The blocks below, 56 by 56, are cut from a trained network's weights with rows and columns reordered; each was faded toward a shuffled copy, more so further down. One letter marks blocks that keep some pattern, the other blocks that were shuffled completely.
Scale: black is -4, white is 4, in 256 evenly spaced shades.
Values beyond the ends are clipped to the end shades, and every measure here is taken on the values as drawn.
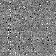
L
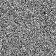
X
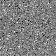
X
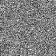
L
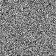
X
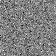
X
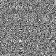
L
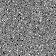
X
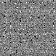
L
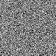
L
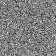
X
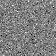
X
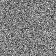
X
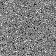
X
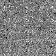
L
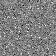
X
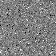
X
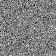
X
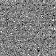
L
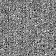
L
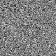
L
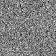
L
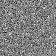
X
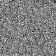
X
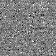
L
